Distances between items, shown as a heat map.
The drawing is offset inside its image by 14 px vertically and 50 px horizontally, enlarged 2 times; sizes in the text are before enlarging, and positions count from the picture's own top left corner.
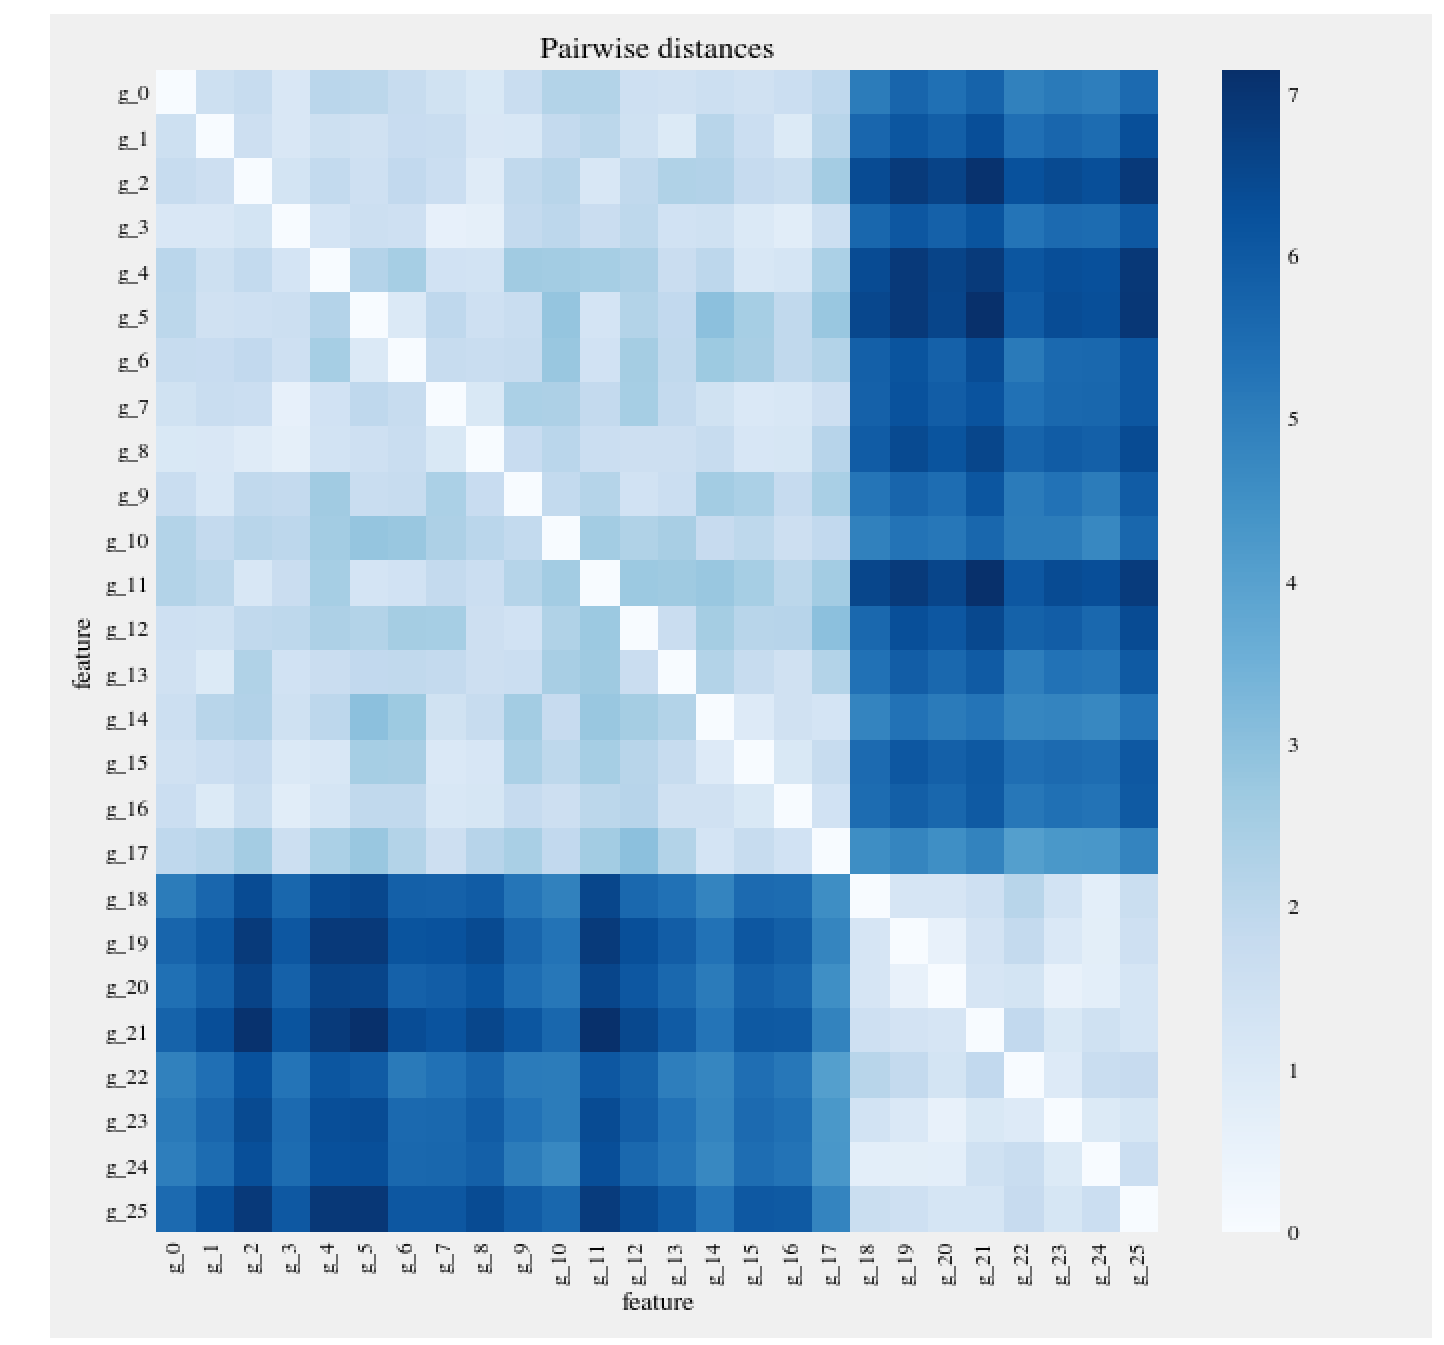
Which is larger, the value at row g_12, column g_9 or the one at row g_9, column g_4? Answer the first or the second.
the second
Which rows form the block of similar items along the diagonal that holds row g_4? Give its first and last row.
g_0 to g_17
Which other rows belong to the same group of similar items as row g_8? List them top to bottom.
g_0, g_1, g_2, g_3, g_4, g_5, g_6, g_7, g_9, g_10, g_11, g_12, g_13, g_14, g_15, g_16, g_17
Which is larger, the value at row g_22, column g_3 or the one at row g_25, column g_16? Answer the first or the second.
the second
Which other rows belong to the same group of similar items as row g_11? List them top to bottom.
g_0, g_1, g_2, g_3, g_4, g_5, g_6, g_7, g_8, g_9, g_10, g_12, g_13, g_14, g_15, g_16, g_17
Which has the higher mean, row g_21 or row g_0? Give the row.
g_21
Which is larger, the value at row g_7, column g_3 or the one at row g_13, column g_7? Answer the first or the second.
the second
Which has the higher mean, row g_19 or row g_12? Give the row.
g_19
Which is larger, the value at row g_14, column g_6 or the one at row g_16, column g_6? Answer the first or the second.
the first
